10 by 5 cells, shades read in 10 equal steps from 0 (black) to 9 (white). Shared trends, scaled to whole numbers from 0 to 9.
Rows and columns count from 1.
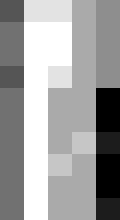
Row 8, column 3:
7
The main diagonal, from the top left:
3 9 9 6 0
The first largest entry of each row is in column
2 2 2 2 2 2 2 2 2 2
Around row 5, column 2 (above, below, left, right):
9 9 4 6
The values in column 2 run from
8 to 9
